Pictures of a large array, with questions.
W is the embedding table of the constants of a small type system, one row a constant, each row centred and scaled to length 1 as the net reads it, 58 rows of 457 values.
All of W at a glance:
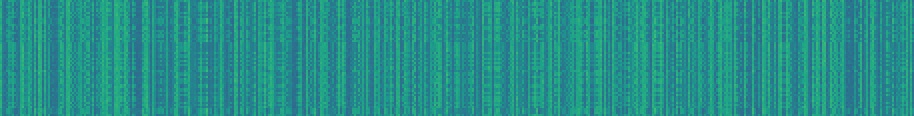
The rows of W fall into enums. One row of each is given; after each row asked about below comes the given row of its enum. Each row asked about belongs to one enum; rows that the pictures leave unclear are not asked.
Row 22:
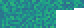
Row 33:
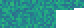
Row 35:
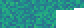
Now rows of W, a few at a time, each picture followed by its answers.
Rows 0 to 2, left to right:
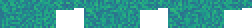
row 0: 22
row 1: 33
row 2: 33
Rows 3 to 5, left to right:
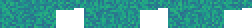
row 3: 35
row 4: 33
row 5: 33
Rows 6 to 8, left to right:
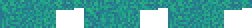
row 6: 22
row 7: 33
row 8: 22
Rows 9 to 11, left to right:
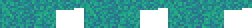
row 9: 35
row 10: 35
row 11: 35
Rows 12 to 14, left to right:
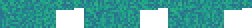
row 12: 22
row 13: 33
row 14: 33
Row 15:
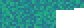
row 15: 35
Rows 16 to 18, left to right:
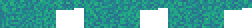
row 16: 22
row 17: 35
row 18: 35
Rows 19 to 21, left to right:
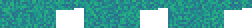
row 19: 33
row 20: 35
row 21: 22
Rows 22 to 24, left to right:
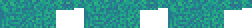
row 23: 22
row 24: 22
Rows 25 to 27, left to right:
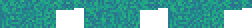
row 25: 22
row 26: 33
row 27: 22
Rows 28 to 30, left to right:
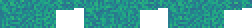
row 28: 22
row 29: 33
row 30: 22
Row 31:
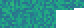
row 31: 33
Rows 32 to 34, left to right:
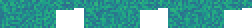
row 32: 22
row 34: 33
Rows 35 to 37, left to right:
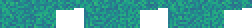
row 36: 22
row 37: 22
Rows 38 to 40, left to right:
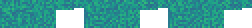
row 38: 33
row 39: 22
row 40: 22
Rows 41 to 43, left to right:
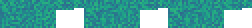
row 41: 22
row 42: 33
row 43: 33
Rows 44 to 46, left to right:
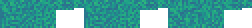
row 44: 22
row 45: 22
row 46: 33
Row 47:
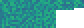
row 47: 22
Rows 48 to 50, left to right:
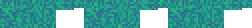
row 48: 33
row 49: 33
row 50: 33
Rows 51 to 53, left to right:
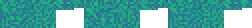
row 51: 22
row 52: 33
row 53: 22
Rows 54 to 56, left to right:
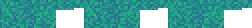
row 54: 35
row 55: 35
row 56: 35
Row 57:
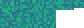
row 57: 33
